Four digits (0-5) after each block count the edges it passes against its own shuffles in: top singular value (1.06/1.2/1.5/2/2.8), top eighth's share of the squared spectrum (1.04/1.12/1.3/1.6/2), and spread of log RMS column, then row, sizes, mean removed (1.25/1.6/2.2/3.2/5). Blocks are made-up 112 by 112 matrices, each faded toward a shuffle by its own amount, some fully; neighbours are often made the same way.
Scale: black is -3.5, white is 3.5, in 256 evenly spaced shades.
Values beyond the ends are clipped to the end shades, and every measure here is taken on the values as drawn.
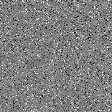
3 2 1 0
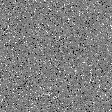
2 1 0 0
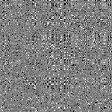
5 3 3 3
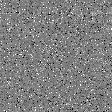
3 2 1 0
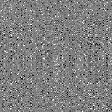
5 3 2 2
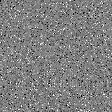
3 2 0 1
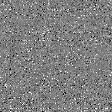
2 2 2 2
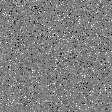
0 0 0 1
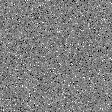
0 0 0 0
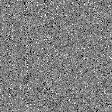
1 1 2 1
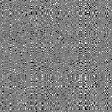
5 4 3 3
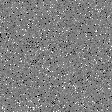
0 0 0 0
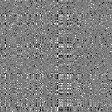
5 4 3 3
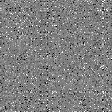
4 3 2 2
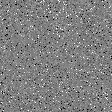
0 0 0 0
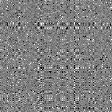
5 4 3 3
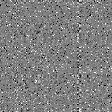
4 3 2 1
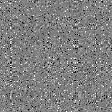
4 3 1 1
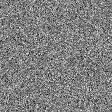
0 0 0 0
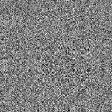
4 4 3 2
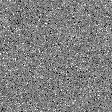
0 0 0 0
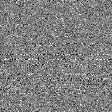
2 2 0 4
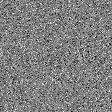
0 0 0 0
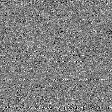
1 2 0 3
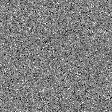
0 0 0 1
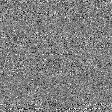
1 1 0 3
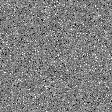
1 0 0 1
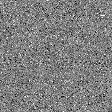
0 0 0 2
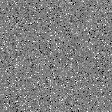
3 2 1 0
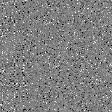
3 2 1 0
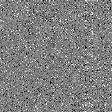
3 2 2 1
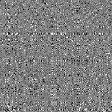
4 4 3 3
